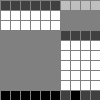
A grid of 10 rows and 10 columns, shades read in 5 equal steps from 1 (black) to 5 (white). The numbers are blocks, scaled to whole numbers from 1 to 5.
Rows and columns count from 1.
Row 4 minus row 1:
1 1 1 1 1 1 -2 -2 -2 -2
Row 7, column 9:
5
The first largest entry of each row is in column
7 1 1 1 7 7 7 7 7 7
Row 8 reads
3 3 3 3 3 3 5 5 5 5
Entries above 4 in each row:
0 6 6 0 4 4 4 4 4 0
